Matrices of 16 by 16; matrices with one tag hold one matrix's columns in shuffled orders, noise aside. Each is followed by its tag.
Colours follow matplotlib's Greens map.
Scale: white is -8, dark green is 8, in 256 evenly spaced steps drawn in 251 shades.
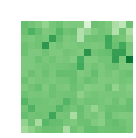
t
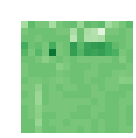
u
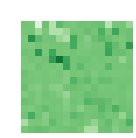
t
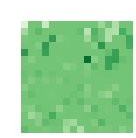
t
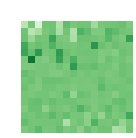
t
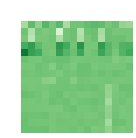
u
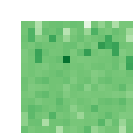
t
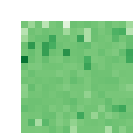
t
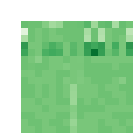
u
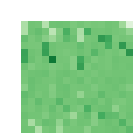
t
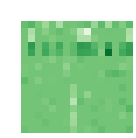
u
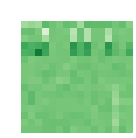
u
